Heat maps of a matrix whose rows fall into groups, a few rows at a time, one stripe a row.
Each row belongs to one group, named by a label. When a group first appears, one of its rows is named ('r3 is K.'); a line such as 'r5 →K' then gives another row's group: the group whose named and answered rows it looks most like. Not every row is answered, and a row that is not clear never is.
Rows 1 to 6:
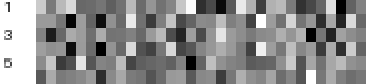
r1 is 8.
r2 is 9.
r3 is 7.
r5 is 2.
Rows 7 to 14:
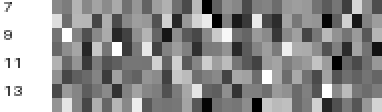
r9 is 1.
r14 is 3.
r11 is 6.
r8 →8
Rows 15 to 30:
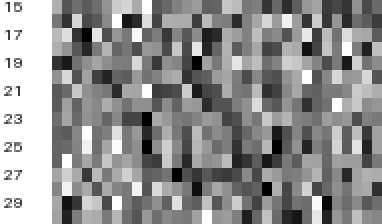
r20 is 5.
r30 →7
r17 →2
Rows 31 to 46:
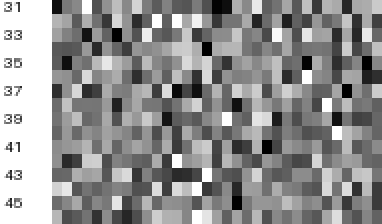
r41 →8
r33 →9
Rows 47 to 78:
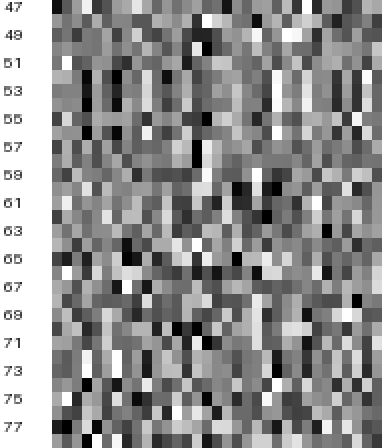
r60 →8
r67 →2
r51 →1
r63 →7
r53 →9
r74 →9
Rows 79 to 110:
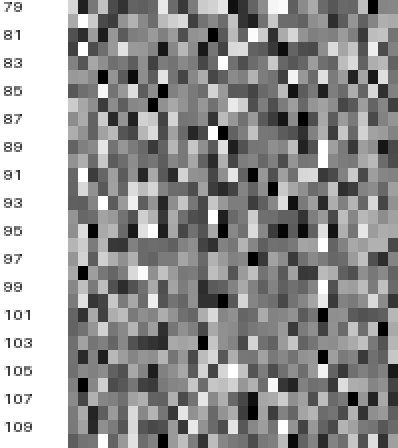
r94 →2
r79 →8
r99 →5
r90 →5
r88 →2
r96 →5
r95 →2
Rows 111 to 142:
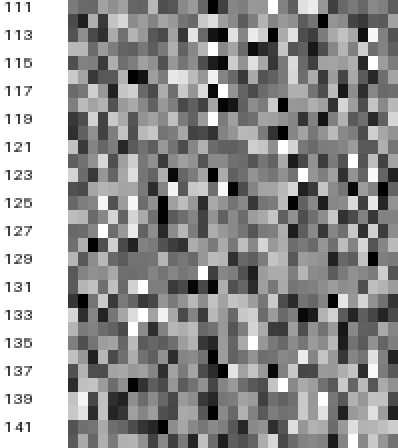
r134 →7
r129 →8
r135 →7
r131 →3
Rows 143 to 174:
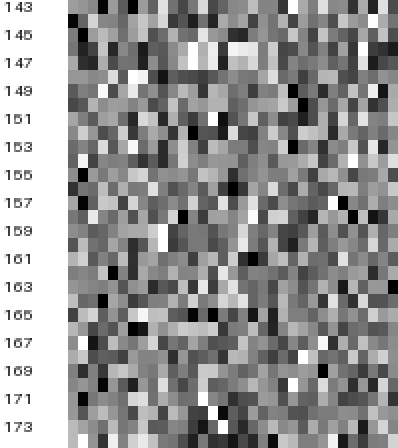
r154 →1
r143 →9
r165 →3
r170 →9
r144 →3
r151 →2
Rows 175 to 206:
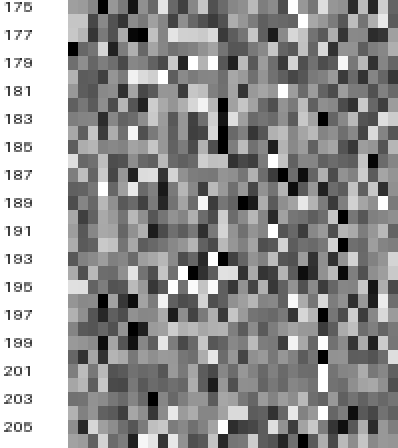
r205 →8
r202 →5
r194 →7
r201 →5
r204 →6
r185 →3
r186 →8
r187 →2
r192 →7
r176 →5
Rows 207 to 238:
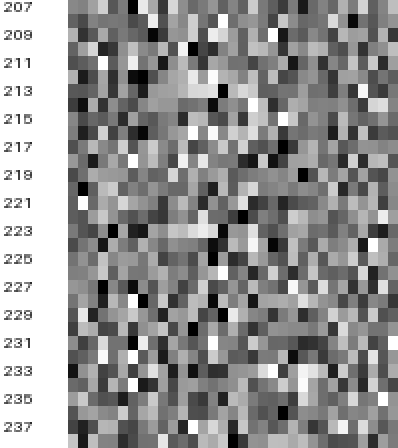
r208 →6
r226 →8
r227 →9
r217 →8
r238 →8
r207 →2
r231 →2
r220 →7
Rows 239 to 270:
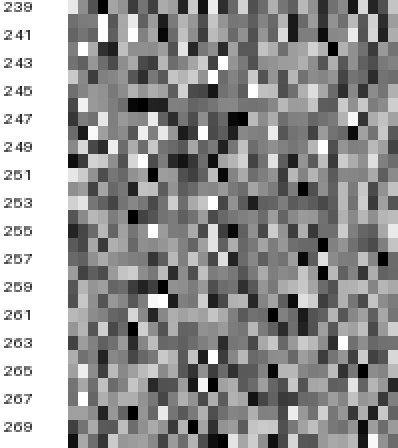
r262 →2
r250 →3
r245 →7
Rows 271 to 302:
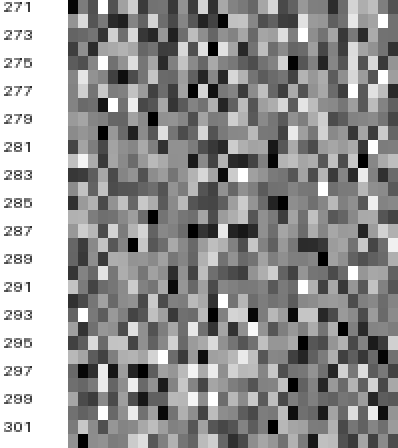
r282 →3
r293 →1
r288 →2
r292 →6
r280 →9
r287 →3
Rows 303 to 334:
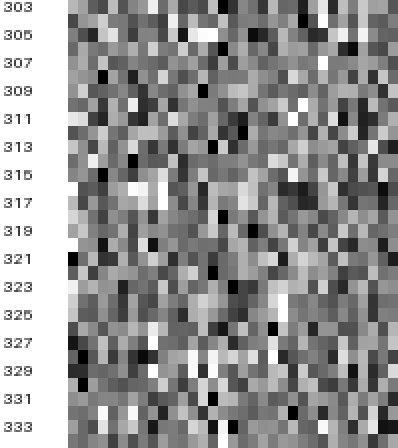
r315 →9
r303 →2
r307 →5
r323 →8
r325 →8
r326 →3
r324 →8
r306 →3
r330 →8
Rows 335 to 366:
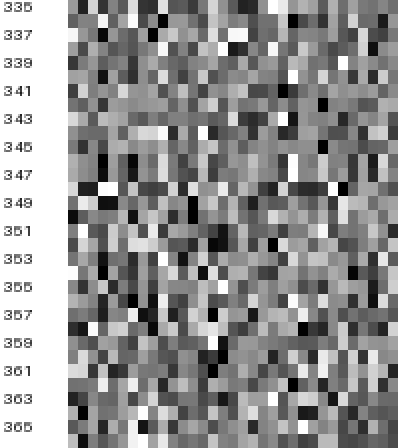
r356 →9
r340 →9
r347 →9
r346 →9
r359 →2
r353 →9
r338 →8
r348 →7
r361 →5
